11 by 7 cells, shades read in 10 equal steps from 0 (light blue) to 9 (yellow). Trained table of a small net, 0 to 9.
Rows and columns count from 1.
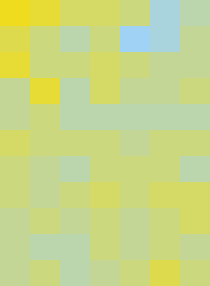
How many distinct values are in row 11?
4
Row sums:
38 25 37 34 24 35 30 37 33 28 33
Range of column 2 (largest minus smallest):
5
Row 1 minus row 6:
3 3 1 1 1 -4 -2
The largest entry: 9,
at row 1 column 1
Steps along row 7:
down down up same same down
